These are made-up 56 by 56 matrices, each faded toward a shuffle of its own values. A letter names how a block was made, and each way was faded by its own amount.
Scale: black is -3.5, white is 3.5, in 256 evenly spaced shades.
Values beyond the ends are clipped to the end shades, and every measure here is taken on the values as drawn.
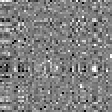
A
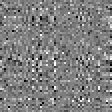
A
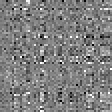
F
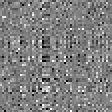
A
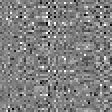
A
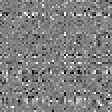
A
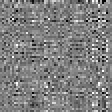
F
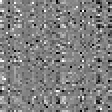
A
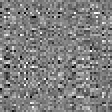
F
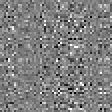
F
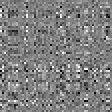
F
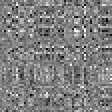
A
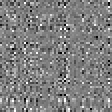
F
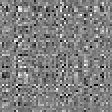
F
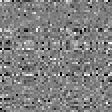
A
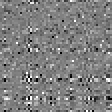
A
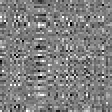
F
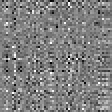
F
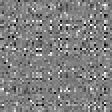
A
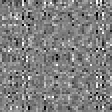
F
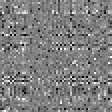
A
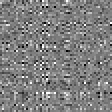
F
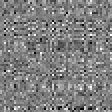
A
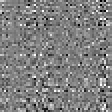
F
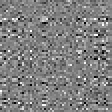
F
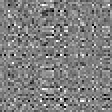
F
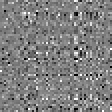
A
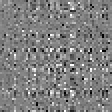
A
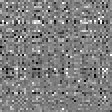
A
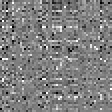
A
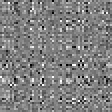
F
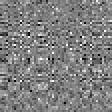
A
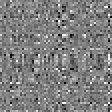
F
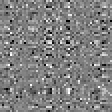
A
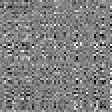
F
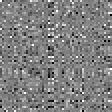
A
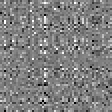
A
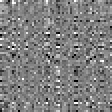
F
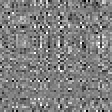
F
